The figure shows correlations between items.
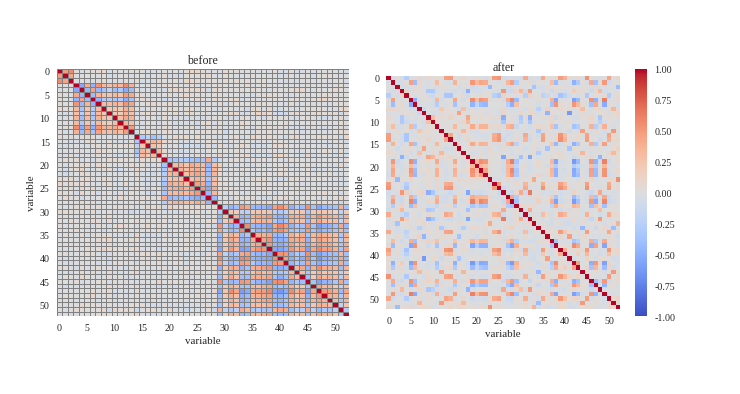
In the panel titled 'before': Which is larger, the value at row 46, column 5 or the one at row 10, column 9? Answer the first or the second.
the second
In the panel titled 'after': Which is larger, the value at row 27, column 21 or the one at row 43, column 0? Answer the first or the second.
the first
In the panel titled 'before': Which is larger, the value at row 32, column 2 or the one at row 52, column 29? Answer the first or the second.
the first
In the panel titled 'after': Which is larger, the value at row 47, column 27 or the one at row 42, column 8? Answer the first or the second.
the second
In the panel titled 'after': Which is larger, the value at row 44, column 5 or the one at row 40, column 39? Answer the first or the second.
the second
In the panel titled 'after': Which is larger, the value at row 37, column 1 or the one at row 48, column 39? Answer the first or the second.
the first
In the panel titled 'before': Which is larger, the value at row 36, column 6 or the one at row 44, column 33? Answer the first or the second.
the first
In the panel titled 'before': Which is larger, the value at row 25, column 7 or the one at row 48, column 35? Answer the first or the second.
the second
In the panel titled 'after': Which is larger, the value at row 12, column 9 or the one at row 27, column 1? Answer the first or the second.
the second
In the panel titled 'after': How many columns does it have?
53
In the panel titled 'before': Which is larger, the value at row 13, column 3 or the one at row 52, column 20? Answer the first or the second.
the first
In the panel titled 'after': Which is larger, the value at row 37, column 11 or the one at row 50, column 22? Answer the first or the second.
the first
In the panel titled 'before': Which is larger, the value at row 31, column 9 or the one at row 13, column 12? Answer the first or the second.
the second
